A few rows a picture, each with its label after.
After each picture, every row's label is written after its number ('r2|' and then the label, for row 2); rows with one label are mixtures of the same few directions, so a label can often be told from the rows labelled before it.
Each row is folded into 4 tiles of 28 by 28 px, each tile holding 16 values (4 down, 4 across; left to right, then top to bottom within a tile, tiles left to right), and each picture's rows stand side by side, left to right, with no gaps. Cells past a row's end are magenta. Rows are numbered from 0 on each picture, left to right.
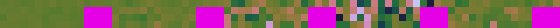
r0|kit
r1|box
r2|box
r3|kit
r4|box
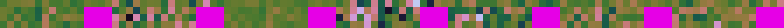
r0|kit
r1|kit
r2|kit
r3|kit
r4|box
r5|kit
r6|box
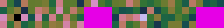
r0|kit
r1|box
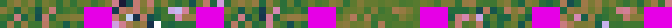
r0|kit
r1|box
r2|kit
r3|box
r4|box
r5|box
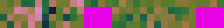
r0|kit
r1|box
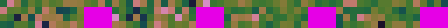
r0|box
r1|kit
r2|box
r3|box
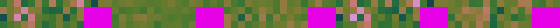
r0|kit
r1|box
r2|kit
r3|kit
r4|kit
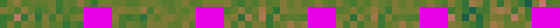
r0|kit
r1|box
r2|kit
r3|kit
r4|kit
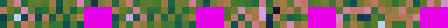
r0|kit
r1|kit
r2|kit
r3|box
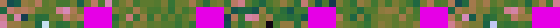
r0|box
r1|kit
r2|box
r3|kit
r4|box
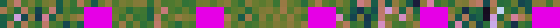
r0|kit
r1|kit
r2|kit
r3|kit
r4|kit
